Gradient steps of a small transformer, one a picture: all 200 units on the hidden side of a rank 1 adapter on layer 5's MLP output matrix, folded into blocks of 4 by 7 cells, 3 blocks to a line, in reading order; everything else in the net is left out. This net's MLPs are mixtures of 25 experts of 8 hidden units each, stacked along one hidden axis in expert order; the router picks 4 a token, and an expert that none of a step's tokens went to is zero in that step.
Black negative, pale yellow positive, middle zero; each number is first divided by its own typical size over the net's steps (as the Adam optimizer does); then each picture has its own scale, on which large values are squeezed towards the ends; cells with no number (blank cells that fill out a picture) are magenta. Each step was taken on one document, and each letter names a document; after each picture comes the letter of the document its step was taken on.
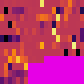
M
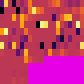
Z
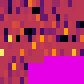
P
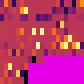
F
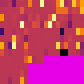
Z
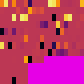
Z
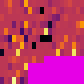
P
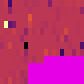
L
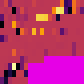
M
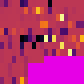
P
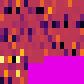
P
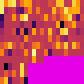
F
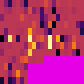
P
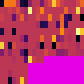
Z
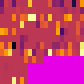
Z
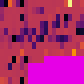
P
